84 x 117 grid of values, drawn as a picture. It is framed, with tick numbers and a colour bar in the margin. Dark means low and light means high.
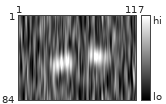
Streaks run downward. There is no overall slope. There are two bumps.
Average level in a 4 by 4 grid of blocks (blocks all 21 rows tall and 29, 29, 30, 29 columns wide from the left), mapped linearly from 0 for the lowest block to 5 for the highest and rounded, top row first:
1101 | 0231 | 1531 | 1100
